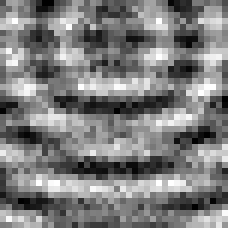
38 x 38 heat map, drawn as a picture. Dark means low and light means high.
Slope: none. Stripes: horizontal, repeating 7 times. Rings: centred on the top middle. Average level on the scale: 50%.
